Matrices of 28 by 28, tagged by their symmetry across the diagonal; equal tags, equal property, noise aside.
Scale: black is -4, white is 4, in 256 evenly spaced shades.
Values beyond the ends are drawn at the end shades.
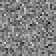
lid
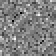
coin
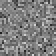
coin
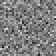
lid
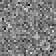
coin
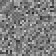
coin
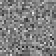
lid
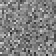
lid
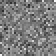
coin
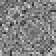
coin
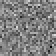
lid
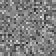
coin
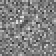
coin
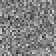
lid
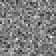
lid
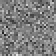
lid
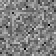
coin
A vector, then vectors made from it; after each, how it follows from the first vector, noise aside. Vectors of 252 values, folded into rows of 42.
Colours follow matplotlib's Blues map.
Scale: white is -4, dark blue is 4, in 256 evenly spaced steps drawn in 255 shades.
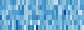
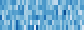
copied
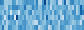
wrapped around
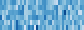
copied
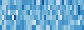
wrapped around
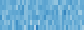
shrunk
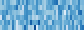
negated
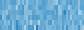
shrunk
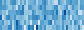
copied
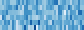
negated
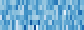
negated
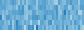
shrunk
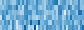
negated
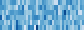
copied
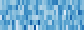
negated
